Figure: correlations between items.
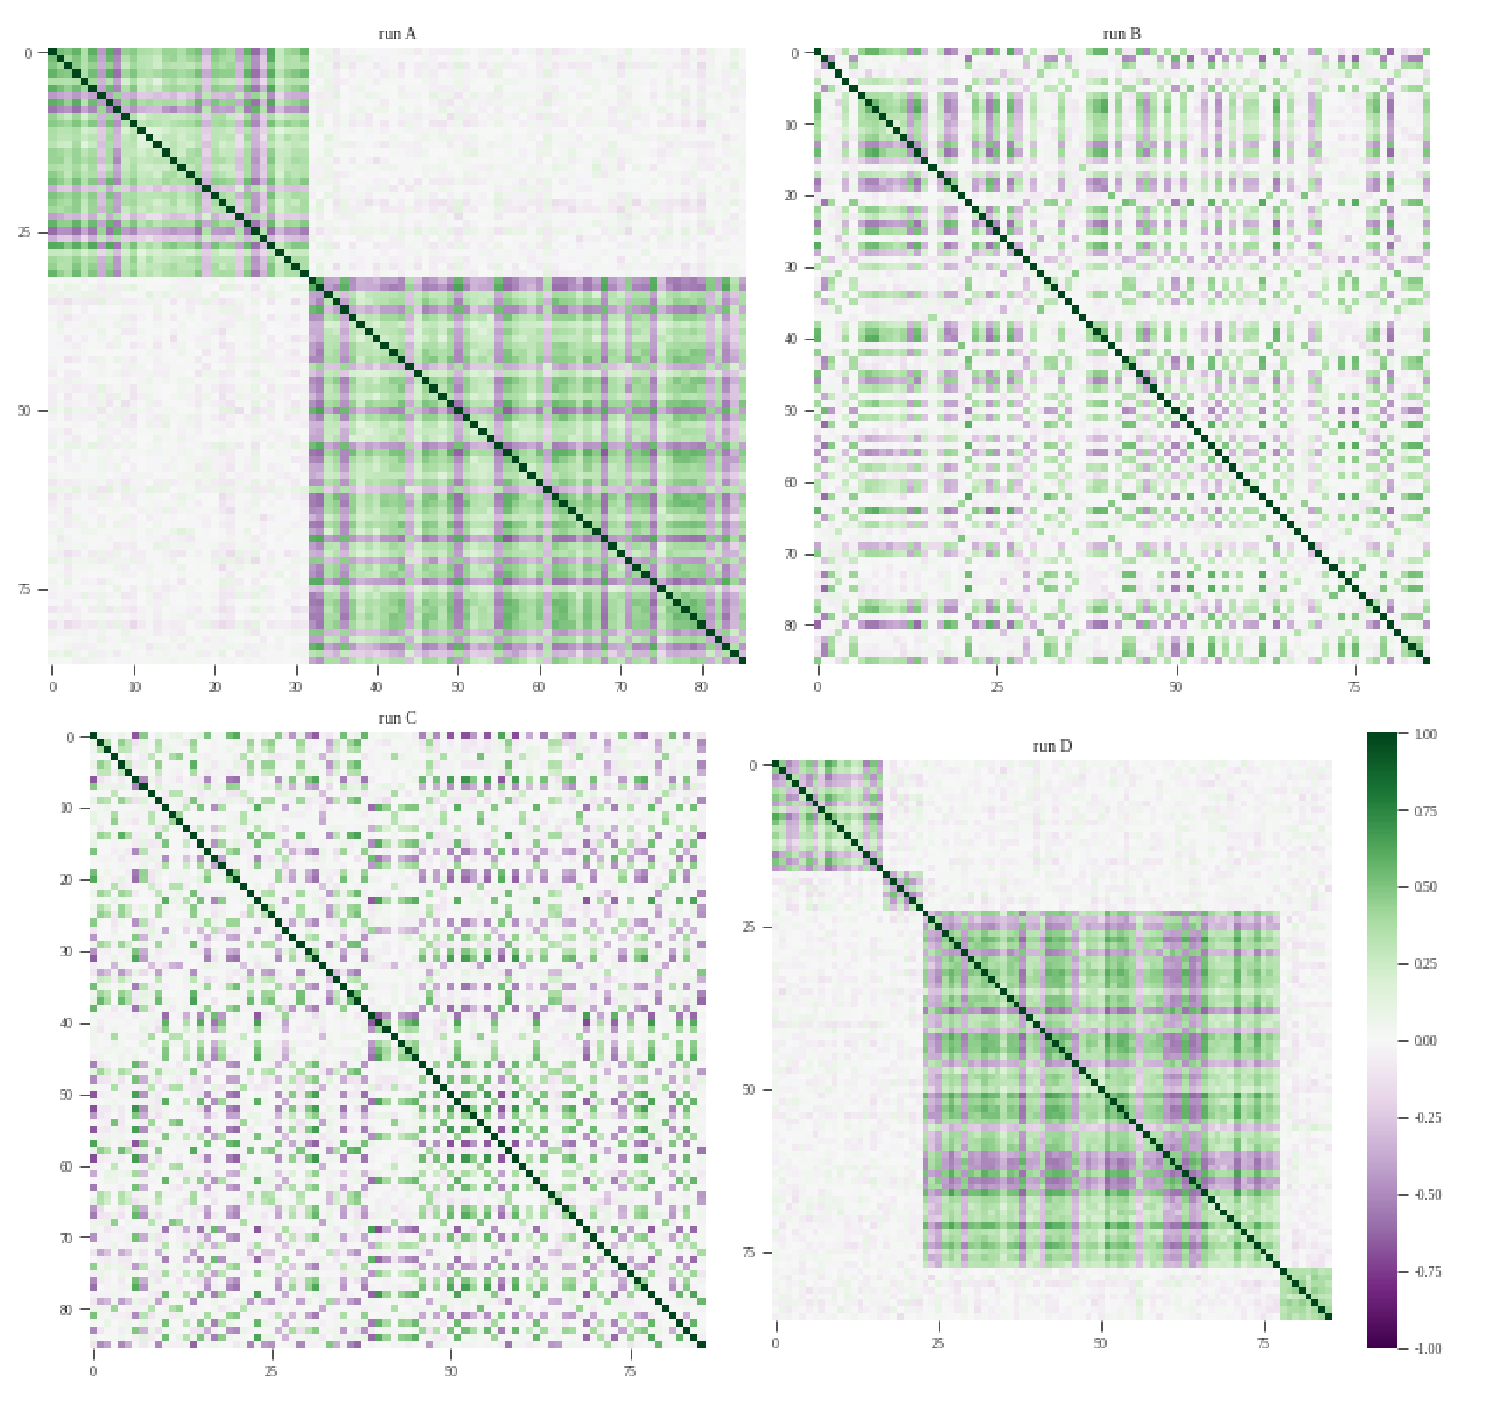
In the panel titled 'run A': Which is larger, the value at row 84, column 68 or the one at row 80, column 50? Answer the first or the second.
the first
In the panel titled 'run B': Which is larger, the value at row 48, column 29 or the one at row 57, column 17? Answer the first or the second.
the second
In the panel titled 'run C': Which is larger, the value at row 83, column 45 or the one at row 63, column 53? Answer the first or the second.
the second
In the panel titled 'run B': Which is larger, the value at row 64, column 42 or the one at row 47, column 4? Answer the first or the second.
the first
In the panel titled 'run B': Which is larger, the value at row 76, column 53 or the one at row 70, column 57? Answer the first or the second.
the first
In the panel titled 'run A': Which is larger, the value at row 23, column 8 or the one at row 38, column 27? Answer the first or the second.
the first
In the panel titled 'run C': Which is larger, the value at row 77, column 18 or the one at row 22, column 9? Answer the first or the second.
the second
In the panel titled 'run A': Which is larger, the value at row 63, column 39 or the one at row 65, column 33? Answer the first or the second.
the first
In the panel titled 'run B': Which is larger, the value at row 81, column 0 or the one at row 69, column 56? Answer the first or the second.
the second
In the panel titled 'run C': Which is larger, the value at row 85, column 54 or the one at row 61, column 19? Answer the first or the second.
the first
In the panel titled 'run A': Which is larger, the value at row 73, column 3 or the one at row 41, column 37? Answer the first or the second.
the second
